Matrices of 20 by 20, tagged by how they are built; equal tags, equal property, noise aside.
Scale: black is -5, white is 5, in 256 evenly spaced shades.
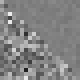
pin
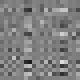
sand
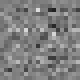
sand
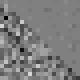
pin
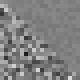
pin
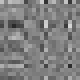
sand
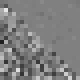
pin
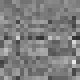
sand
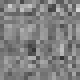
sand
